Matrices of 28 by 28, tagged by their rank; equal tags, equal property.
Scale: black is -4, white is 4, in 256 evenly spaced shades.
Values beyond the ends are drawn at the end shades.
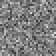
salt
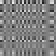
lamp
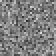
salt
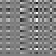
lamp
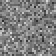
salt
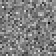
salt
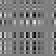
lamp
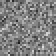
salt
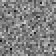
salt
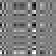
lamp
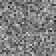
salt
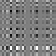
lamp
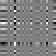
lamp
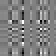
lamp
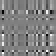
lamp
